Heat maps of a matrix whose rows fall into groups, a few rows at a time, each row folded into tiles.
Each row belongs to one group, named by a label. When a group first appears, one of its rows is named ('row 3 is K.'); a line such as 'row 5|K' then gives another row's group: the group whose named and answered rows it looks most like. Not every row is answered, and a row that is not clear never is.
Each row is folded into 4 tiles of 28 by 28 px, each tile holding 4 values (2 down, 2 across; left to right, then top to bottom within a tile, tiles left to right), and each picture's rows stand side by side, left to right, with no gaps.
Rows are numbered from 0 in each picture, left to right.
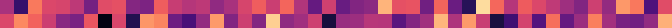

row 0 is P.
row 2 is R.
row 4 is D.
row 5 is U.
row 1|U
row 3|U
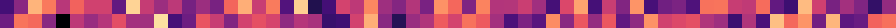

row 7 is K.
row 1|K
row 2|R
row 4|D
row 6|D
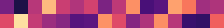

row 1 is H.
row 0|D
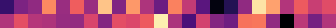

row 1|K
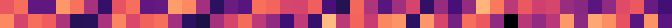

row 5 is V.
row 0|H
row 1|H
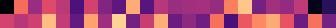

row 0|K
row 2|R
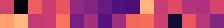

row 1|P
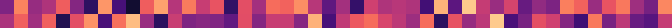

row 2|R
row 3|P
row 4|K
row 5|U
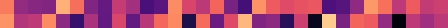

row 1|V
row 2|D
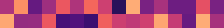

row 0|H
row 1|K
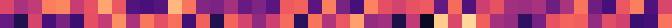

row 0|U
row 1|V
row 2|V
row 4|D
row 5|H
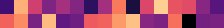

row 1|D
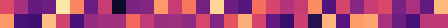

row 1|P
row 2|D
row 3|P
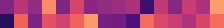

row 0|R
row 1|U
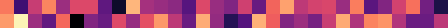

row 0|D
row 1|K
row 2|U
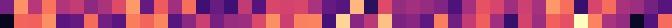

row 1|R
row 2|R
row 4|P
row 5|D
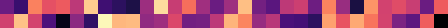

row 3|P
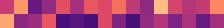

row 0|H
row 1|U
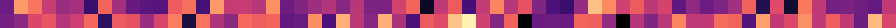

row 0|R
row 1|V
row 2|R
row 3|V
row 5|P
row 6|V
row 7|K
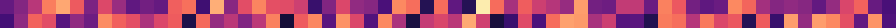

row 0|U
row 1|V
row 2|R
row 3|V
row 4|D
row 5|H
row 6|V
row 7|V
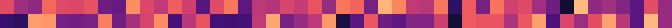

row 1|R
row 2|U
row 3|U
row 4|R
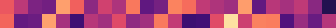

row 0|V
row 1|H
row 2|H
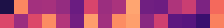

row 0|K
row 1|H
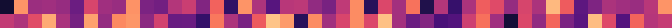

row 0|K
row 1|H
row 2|K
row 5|U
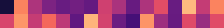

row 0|K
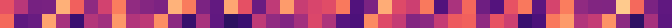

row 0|V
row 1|V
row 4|H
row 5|V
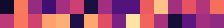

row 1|P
